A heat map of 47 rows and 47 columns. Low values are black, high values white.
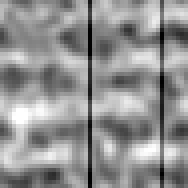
Stripes running across repeat 4 times from top to bottom. The texture is blotchy. The ninth with the highest average is the middle left. There is no overall slope. Columns 23 and 41 differ from the columns beside them.
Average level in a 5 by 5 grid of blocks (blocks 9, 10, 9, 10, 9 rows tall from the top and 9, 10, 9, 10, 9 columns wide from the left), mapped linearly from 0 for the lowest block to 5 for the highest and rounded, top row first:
2 2 2 3 2 | 2 2 0 3 2 | 3 3 3 3 0 | 5 3 1 1 1 | 2 2 0 2 0
